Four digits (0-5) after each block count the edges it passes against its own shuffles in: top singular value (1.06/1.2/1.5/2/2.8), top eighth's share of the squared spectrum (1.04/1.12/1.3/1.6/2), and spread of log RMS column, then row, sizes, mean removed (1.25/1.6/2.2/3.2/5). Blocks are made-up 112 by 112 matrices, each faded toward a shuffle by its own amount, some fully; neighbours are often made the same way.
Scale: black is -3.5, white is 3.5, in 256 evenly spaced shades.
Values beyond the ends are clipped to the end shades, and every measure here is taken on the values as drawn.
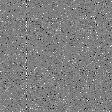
4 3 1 1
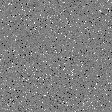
0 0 0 0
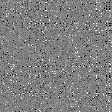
4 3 2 2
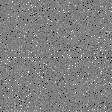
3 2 0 1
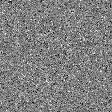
1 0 0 0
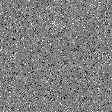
0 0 1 0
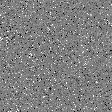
0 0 0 0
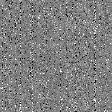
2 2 3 0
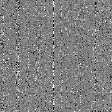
3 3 3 0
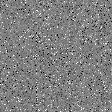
1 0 1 0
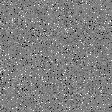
3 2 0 0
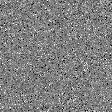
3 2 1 0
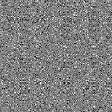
4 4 2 3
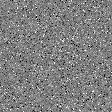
1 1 0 0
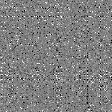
4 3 2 2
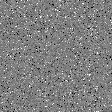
2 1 0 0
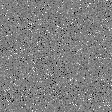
1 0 0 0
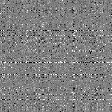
4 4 3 3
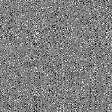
4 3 2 1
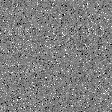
2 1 0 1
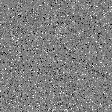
3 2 0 0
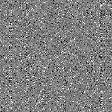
4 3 2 2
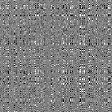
5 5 4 3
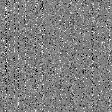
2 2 3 0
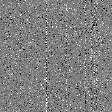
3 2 2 0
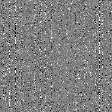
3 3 3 0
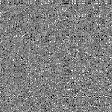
4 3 2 2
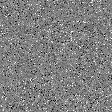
1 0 0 0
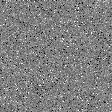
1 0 0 0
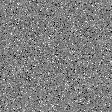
2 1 0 0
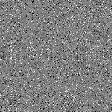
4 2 1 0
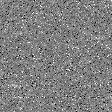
3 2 0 0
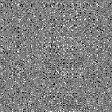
4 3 2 2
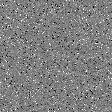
0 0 0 0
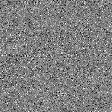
3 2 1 1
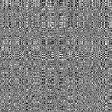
5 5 4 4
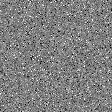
2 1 0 0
